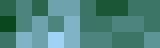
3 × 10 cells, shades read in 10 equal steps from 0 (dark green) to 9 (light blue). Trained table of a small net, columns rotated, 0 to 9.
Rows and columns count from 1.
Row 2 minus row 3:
-3 -3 0 -5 0 -1 -1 1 1 -2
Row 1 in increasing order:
1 1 2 2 3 3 3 4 6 6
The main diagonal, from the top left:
2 4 6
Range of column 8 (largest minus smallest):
3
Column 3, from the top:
2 6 6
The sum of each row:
31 38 51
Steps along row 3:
up down up down down same down same up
